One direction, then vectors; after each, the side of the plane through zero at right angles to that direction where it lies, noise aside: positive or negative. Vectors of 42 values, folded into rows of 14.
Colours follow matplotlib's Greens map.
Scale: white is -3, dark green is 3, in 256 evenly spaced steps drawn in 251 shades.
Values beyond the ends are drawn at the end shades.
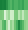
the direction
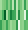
negative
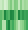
negative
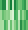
positive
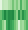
negative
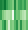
positive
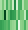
negative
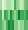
negative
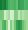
positive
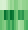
negative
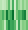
negative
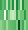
positive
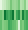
negative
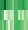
positive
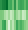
positive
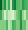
positive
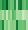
positive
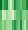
positive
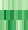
negative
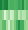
positive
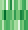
negative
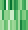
positive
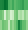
positive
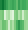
positive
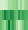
negative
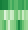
positive
